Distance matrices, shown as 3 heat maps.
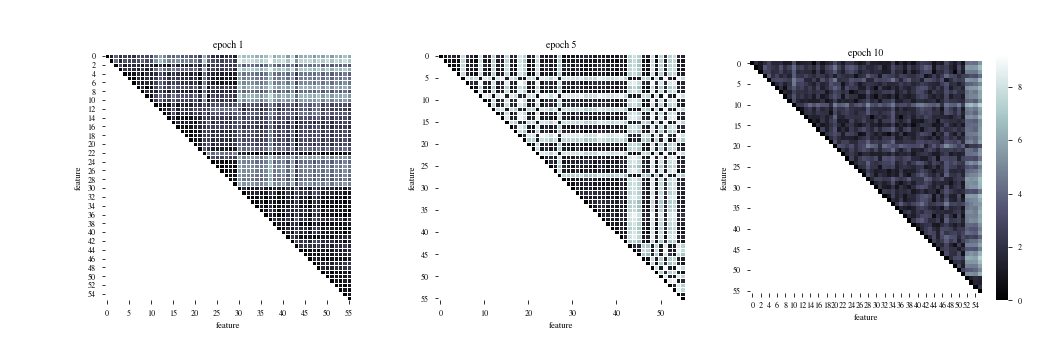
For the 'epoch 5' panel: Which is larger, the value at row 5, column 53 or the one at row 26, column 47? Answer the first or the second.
the second
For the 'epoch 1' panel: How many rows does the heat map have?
56
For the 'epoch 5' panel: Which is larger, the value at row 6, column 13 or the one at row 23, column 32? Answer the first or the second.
the first
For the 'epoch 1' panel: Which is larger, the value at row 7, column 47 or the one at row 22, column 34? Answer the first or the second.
the first
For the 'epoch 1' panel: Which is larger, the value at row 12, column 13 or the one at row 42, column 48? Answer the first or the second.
the second
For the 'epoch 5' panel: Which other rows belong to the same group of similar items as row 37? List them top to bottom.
0, 1, 2, 3, 4, 6, 7, 8, 10, 11, 13, 14, 16, 17, 20, 21, 23, 24, 25, 26, 28, 29, 30, 31, 32, 33, 34, 35, 36, 38, 39, 40, 41, 42, 46, 47, 49, 51, 54, 55
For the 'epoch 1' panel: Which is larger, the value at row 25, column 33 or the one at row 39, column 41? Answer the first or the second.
the first
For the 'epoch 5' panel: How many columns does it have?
56
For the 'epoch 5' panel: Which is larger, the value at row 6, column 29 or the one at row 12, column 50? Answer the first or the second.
the first
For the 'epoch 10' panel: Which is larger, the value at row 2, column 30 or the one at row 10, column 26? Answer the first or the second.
the second
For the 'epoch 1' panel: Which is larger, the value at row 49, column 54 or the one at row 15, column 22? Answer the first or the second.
the second
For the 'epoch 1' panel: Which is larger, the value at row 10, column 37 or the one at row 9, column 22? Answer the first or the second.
the first
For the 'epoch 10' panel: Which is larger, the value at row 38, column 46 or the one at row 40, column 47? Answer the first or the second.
the second
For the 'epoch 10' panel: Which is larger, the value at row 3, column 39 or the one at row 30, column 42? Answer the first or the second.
the second
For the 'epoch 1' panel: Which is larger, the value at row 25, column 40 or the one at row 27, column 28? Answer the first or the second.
the first
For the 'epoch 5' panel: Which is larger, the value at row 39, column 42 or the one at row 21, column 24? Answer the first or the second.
the second
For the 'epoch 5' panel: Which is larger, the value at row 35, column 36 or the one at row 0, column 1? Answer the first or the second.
the first
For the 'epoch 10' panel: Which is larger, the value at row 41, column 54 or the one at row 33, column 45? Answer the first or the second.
the first
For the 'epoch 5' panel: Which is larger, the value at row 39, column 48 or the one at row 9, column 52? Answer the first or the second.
the first
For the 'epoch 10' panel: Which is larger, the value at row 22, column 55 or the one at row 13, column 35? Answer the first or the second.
the first
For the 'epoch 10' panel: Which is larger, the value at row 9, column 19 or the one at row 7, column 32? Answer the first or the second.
the second
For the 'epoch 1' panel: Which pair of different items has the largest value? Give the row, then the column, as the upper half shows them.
1, 37
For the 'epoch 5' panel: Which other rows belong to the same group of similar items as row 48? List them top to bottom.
5, 9, 12, 15, 18, 19, 22, 27, 43, 44, 45, 50, 52, 53
